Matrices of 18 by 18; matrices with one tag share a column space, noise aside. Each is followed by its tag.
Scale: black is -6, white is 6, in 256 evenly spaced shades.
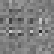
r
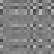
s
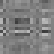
r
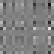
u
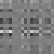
r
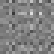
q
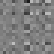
q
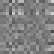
q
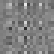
u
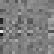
r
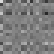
q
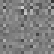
s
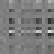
r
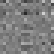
q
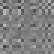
s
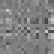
r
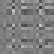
s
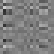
s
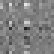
u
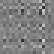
s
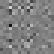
s
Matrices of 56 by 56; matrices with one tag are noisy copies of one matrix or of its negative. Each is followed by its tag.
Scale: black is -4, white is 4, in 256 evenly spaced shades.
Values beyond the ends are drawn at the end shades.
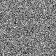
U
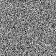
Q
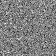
U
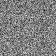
U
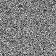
U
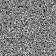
U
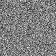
Q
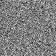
Q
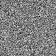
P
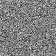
P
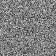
U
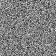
Q
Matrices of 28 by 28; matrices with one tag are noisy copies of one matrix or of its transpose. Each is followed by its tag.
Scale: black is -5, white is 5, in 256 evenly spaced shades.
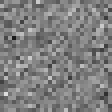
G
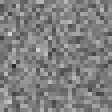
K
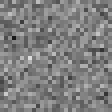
G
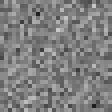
G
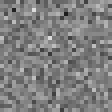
K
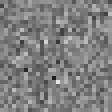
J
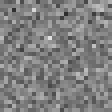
K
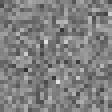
J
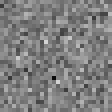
J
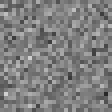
G
